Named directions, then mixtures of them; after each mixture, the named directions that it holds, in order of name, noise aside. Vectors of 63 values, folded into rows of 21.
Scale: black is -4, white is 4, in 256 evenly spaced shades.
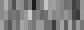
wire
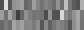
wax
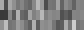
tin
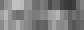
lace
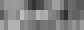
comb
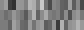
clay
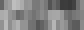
lace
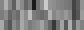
wire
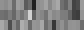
tin, wire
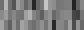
wire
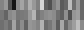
clay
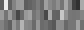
wax, wire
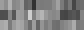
comb, tin, wire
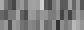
clay, tin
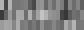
comb, tin, wax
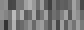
clay, tin, wire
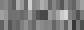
comb, lace, wire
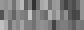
lace, tin, wire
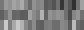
lace, tin, wax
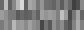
clay, lace, wax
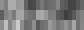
comb, lace, tin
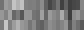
lace, tin, wax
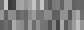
clay, wax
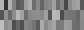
wax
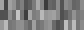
tin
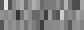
wax
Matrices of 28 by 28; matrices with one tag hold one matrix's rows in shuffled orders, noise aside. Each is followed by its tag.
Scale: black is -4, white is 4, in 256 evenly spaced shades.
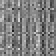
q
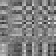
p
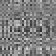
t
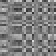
p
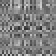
t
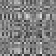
t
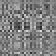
t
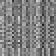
q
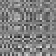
t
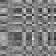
p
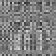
t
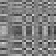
p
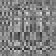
t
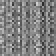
q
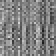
q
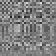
t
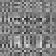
t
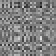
t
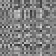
t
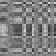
p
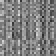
q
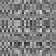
t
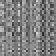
q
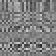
t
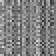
q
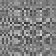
t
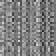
q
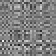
t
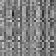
q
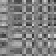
p
